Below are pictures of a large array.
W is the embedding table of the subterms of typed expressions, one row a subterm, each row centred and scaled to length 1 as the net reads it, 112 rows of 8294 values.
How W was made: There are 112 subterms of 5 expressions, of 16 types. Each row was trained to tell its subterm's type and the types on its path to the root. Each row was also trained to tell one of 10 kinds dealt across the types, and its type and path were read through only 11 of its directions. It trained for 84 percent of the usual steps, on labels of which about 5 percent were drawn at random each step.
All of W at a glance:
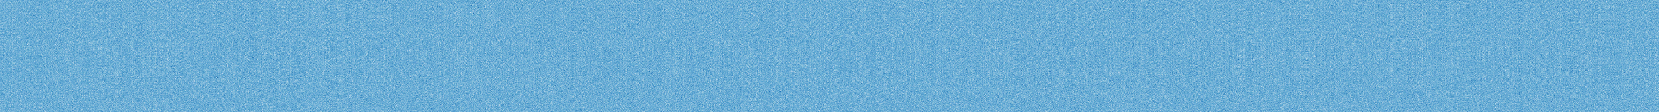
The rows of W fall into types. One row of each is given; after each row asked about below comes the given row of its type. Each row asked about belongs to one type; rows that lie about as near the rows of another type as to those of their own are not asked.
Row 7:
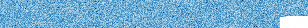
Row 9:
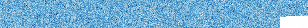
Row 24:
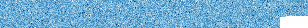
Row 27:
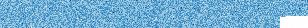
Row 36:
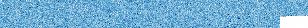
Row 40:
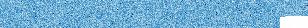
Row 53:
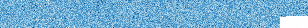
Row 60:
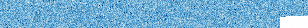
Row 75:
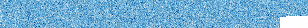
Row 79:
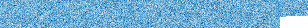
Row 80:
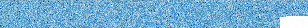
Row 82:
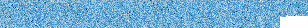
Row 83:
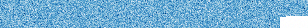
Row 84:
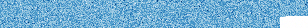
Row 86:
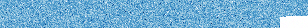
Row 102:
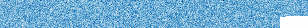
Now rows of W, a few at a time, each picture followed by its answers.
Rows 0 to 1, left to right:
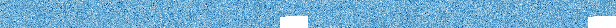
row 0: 82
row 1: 24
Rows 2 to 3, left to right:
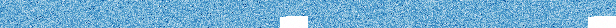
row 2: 40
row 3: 36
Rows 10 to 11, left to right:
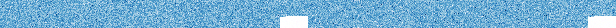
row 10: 7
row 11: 36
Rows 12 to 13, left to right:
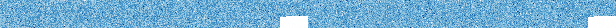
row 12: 82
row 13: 83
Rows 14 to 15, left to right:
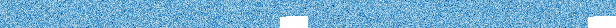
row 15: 7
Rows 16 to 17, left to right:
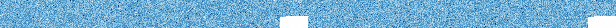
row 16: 7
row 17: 84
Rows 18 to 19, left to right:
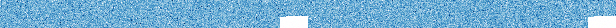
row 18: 75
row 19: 84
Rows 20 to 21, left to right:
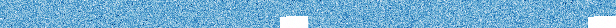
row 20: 40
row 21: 9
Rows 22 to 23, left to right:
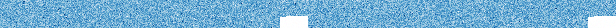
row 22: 60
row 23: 7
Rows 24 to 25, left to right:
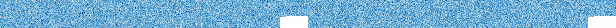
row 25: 102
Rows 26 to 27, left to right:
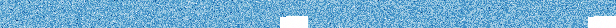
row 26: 27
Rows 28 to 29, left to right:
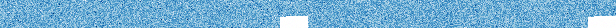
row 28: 102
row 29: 86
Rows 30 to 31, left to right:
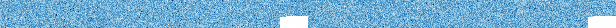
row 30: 9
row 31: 36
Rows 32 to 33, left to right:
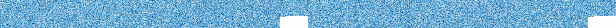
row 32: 7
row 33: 24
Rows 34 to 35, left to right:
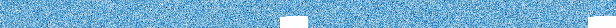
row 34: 86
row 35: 86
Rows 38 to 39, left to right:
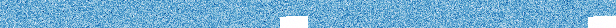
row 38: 75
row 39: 60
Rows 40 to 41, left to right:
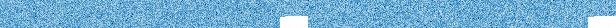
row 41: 40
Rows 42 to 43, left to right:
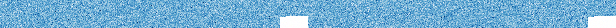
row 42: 102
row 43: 102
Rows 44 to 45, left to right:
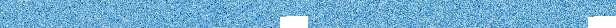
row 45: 102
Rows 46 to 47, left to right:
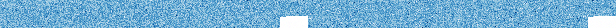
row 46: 83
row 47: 82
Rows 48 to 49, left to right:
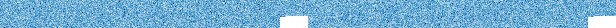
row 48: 60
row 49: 82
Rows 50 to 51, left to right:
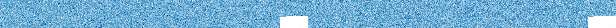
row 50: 86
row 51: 60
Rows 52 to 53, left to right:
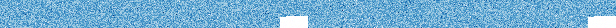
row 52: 53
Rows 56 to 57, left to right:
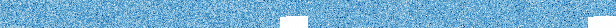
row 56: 9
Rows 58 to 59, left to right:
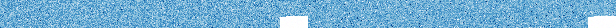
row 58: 102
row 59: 84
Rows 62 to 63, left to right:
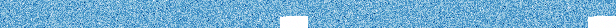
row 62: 84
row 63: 84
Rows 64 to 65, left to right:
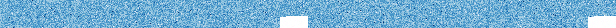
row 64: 9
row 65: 7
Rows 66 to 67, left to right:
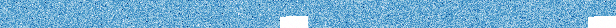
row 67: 9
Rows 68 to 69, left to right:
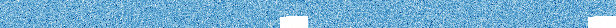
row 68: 84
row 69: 60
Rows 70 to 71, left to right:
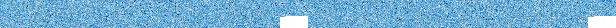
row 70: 60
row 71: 24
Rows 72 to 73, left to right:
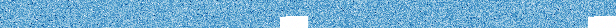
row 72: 53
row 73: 9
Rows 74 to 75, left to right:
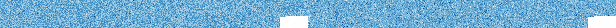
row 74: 53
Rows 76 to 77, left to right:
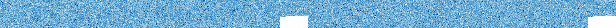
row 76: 82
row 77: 36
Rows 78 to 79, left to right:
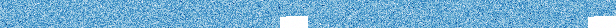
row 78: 102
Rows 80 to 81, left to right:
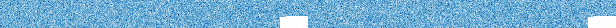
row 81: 7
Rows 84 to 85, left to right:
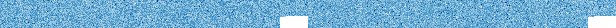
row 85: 102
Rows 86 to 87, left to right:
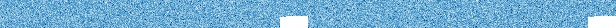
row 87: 86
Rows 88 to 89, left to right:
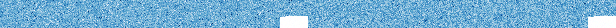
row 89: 82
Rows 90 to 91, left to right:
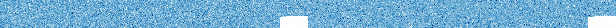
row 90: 36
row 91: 27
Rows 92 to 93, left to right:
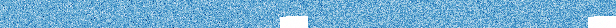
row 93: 24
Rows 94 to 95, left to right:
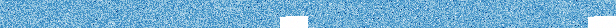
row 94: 86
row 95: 36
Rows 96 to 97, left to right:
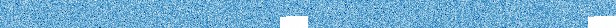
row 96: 83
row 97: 36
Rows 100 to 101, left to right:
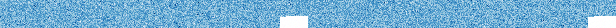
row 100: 9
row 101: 86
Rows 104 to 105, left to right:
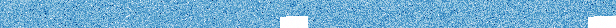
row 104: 83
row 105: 24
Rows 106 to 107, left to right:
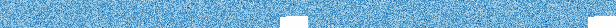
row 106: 83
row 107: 27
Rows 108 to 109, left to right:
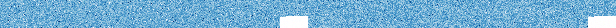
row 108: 84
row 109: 9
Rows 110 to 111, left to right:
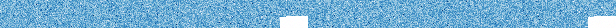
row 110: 27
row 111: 84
